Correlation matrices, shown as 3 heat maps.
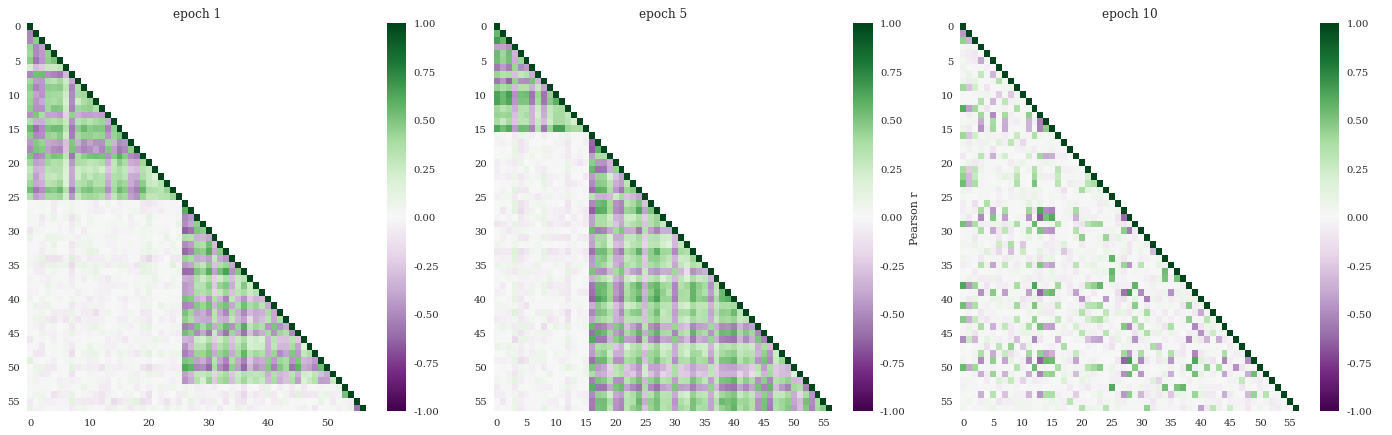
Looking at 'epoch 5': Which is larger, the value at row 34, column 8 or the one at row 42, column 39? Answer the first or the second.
the second
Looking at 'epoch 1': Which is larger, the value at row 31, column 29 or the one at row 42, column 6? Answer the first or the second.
the second
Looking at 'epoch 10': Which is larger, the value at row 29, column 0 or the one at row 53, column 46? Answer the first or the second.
the first
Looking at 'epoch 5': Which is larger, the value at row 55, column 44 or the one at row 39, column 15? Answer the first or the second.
the second
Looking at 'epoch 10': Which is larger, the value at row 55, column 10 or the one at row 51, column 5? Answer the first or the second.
the second
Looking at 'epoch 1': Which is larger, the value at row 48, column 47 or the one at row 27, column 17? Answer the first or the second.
the first
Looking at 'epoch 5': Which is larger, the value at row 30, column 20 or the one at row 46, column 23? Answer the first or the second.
the first
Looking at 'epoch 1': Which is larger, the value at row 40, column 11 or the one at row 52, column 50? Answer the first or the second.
the first
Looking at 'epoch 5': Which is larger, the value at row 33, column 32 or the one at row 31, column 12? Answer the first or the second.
the first
